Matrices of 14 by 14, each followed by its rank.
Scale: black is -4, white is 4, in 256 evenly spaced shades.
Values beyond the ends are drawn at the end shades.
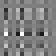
one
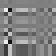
one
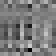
two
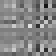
two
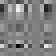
one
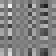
one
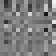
two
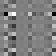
one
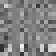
two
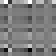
one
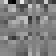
two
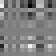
one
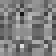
two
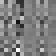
two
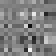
two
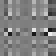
one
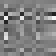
two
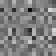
two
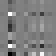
one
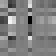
one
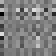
two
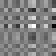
one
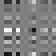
one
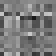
two
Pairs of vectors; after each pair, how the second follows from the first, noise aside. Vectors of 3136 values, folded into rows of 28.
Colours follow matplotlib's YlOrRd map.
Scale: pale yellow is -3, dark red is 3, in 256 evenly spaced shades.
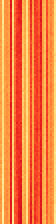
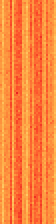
shrunk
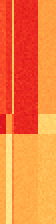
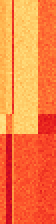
negated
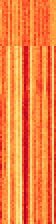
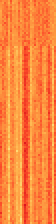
shrunk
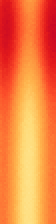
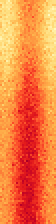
negated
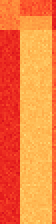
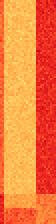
reversed
